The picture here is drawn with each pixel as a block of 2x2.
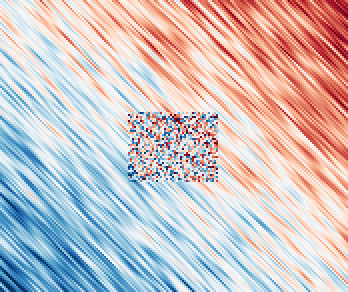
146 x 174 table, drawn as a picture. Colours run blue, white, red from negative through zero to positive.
Values change most from cell to cell in the centre. In the centre lies a patch that is rougher than the rest. Overall the values sit about 50% of the way up the scale. The bottom left is the ninth with the lowest average. There is an overall slope up to the top right. The values follow a bell shape. Neither half mirrors the other. The grain runs diagonally down to the right.
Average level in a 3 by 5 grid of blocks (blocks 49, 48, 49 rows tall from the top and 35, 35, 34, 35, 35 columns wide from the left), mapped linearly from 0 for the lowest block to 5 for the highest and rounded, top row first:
2 3 4 4 5
1 2 2 3 4
0 1 1 2 3
